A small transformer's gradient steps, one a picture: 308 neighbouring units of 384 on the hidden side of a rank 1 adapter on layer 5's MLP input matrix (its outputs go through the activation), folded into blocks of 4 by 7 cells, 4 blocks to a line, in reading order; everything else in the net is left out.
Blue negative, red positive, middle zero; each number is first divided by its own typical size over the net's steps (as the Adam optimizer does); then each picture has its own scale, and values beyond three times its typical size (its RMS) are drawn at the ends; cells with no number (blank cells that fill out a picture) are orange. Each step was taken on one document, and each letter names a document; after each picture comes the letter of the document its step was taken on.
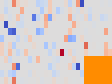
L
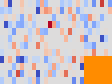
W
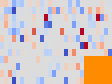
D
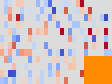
L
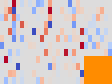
D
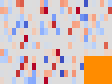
W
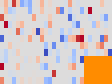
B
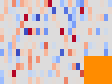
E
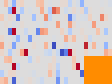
L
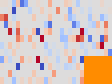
B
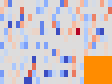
W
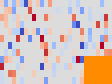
B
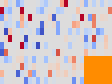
W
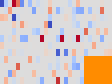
D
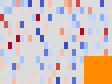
B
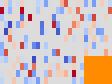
W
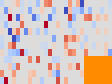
E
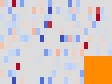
D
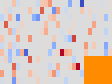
L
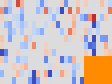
W
